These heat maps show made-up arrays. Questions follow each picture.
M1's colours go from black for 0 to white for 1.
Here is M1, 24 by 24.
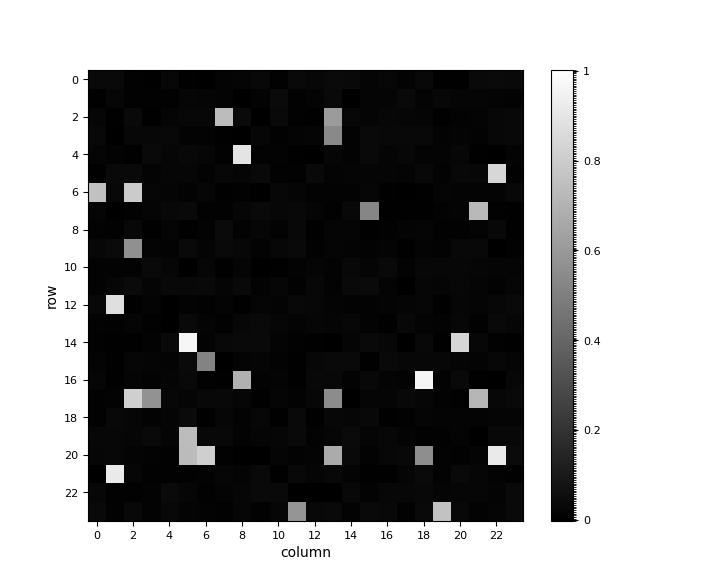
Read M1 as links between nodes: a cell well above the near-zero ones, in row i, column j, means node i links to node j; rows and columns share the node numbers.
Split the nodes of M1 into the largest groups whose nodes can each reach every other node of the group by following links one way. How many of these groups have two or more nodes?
1
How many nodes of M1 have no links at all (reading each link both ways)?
1
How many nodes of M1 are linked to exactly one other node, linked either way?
5
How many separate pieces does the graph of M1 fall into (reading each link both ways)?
2
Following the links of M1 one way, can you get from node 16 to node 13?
no
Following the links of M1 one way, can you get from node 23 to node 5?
yes
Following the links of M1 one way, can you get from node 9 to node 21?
yes
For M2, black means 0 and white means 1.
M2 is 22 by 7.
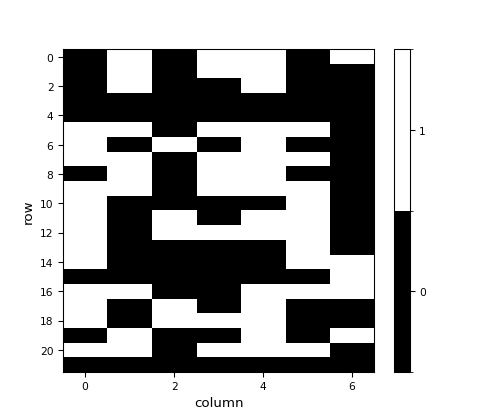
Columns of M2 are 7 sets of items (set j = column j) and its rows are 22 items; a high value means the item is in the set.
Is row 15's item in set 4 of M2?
no
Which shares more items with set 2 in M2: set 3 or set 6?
set 3
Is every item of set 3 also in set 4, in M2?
yes
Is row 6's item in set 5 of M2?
no
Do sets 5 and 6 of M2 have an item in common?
yes
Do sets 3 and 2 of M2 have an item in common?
yes
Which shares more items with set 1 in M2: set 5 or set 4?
set 4
